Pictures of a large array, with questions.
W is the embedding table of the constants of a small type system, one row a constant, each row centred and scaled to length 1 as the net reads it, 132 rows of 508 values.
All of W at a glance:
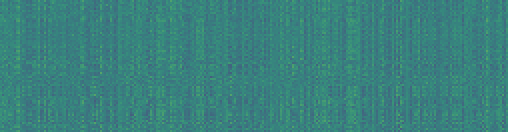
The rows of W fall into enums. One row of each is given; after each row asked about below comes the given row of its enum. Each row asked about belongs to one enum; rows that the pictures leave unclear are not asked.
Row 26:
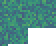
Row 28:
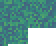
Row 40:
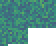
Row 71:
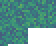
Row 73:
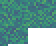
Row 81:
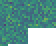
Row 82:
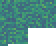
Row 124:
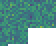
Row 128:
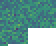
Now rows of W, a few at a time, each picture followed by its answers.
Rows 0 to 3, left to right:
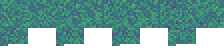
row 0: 73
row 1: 71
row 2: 71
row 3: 128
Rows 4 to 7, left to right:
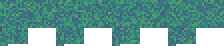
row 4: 124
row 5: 26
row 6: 28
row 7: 73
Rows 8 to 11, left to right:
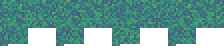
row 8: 26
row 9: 71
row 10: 40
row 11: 71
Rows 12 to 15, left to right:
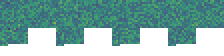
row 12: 128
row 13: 26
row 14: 82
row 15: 73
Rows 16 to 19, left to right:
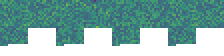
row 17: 124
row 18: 28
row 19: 73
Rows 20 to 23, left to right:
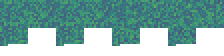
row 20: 28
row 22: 40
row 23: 71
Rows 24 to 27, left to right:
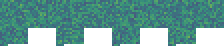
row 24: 71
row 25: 82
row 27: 40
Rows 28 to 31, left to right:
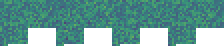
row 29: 128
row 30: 40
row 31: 28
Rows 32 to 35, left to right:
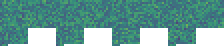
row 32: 26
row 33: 28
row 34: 82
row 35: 128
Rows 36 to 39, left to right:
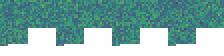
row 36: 40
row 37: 26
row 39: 128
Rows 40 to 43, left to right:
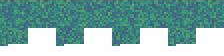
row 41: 73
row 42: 26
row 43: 40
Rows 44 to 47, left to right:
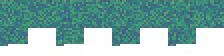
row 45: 82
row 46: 73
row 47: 26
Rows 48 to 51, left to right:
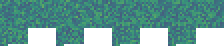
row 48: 40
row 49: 71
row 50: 28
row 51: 28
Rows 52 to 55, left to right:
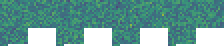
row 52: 73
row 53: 40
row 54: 128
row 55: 28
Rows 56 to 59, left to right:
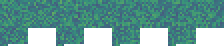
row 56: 73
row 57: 26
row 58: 28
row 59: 28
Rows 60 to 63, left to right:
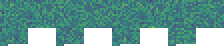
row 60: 124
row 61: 73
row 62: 124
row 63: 82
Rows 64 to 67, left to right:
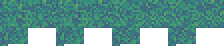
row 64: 26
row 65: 26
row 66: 73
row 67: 73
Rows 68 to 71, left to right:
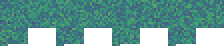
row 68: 128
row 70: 40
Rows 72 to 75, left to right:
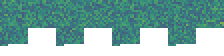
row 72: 26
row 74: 26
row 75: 81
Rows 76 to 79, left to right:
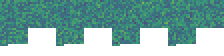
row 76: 82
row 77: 40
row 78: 128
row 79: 26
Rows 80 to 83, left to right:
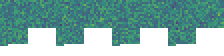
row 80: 40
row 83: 128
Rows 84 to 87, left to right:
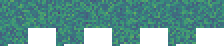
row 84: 71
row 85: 124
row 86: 40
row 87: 40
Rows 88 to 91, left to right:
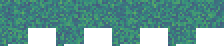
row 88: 40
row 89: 26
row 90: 40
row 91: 28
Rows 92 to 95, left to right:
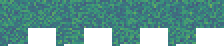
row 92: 73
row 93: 82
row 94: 40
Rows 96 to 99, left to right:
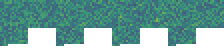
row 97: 73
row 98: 81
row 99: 73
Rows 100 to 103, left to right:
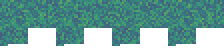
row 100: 71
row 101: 26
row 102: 73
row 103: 71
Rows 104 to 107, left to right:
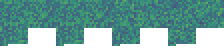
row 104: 28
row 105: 28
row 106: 26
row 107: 128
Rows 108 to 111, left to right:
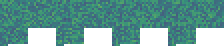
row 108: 73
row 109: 82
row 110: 28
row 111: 28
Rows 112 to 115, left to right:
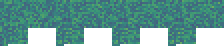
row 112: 28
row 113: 82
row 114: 82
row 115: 82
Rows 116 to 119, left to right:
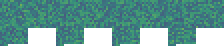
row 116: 71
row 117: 28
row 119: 82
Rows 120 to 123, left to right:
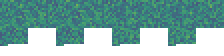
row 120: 71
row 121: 71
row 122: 40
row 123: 40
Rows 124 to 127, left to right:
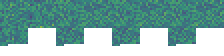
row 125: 73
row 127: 73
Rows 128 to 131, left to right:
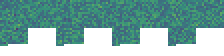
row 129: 82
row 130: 28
